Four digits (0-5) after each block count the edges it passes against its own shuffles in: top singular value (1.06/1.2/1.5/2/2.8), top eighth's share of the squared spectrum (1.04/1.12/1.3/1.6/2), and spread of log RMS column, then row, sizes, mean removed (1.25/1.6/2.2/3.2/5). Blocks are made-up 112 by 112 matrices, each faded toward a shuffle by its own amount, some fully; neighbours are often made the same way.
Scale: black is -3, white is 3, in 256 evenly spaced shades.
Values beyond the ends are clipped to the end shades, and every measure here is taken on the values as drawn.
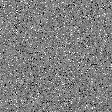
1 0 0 0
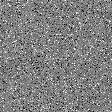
0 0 0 0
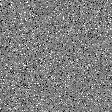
0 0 0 0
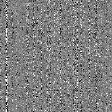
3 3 4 0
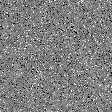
0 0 0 0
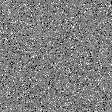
2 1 0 0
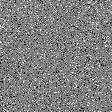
0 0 0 0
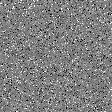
0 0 0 0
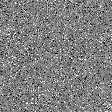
2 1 0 0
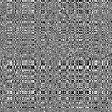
5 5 4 4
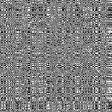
5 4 4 4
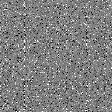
3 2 2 0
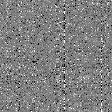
4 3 2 1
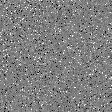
2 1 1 0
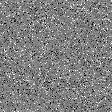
2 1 0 0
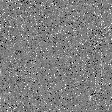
2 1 0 0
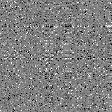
4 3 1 2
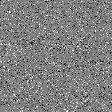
3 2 0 1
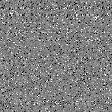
3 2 0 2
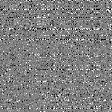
4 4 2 3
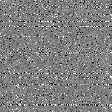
4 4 1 3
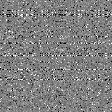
4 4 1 3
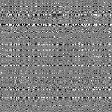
5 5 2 4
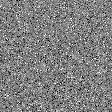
0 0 0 0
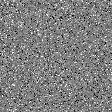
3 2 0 0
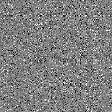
4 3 2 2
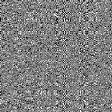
5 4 3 3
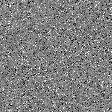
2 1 0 0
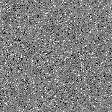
2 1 0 0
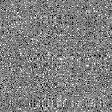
4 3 2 2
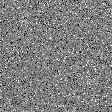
2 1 0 0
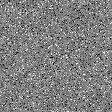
2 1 0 0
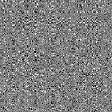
5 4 3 3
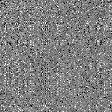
4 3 2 2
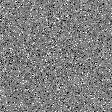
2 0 0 0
